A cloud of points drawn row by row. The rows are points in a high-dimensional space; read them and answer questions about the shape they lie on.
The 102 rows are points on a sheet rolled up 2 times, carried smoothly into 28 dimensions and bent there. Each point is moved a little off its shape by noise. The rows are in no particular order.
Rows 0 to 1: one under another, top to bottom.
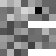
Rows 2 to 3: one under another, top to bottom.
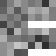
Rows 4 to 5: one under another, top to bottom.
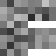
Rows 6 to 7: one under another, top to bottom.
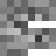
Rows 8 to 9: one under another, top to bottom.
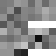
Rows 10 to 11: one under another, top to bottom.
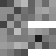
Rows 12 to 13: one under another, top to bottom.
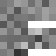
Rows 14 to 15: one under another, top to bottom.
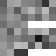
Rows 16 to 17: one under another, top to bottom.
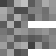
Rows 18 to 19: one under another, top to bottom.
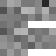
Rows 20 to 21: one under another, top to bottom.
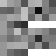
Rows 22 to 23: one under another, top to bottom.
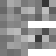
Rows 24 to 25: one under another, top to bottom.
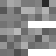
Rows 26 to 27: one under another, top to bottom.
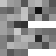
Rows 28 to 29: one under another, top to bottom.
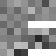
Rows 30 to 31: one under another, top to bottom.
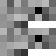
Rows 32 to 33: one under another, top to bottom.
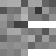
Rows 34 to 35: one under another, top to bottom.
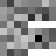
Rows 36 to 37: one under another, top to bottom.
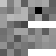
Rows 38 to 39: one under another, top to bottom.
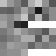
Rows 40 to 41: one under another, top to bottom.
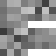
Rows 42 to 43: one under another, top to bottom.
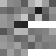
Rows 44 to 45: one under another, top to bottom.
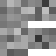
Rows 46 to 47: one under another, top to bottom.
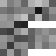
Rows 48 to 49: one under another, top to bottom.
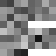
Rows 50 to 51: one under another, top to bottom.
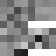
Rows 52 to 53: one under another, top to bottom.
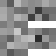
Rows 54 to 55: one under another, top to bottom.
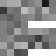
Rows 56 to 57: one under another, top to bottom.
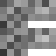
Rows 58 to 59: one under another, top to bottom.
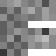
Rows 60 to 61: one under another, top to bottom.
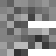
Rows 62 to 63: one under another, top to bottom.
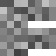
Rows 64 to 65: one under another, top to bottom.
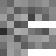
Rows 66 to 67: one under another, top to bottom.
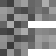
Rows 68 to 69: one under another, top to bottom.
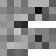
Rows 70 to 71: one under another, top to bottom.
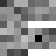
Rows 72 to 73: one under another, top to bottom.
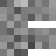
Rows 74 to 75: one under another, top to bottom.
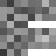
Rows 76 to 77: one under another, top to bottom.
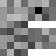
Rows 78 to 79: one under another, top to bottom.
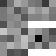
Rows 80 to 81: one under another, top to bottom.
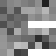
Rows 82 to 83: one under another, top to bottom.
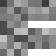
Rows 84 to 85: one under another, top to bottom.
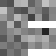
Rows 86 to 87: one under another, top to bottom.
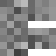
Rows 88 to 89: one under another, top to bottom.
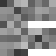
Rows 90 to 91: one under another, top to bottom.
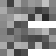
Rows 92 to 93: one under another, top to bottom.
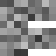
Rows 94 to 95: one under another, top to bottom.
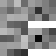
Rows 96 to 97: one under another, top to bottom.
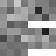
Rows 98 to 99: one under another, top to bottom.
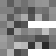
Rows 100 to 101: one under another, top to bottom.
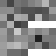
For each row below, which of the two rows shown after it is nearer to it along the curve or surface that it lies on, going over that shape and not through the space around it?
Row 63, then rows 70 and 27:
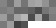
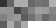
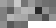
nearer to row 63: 27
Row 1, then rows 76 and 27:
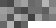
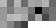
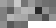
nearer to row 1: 76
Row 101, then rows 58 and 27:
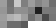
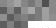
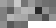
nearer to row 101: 27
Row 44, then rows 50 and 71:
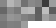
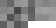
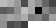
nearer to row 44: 50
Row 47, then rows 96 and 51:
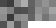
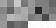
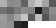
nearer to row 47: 51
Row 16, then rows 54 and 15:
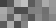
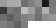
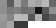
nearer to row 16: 15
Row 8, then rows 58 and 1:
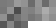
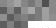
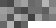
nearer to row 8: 58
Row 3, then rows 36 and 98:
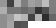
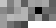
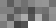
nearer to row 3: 36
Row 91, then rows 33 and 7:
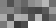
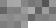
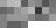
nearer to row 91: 7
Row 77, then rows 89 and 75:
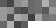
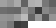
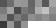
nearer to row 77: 75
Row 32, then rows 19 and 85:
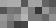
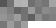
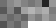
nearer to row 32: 85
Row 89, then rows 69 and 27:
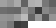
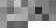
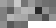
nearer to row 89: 69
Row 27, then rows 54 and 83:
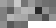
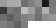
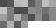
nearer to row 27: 54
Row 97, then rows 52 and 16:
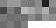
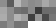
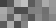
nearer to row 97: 16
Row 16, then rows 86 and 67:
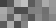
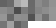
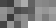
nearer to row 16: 67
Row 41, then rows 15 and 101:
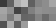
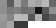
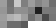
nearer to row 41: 15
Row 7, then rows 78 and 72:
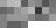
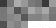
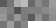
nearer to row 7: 78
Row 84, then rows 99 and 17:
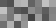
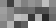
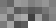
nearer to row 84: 99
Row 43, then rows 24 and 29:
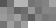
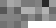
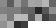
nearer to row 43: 24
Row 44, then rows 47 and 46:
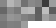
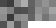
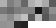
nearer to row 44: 47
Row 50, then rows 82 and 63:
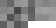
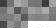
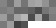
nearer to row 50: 63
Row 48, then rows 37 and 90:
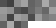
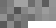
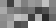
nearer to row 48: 90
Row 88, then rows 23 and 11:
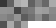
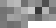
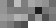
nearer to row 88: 23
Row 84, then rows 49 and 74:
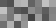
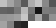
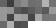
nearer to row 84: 74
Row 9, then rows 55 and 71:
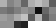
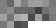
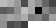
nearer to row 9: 71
